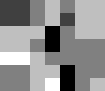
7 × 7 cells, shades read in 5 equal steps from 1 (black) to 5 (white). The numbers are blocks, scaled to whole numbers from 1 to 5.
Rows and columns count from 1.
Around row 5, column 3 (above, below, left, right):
3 4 5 3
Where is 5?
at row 5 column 1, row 5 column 2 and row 7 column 4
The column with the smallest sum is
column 5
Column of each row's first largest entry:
4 4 1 1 1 3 4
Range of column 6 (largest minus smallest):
1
